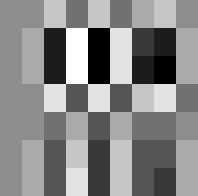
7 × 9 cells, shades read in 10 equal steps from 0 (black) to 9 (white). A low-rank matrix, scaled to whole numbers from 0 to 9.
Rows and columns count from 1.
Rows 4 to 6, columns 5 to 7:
8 3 7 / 3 6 4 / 2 7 3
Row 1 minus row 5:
0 0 3 -2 4 -2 2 3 0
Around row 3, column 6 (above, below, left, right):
8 3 0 1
